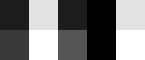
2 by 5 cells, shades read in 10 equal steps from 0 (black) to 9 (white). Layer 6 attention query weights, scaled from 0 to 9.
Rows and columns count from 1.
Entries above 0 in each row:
4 4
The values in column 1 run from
1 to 2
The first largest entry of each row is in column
2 2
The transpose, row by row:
1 2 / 8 9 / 1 3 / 0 0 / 8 9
